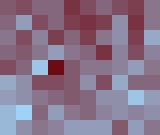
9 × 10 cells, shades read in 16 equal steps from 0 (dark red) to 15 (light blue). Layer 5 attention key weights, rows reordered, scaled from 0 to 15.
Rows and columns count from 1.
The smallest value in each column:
5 5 5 0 3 3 3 5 3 7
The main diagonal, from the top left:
6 11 9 11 6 10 10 10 11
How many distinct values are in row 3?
7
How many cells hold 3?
4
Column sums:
82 79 71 61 59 62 65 81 68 81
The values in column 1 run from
5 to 13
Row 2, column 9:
3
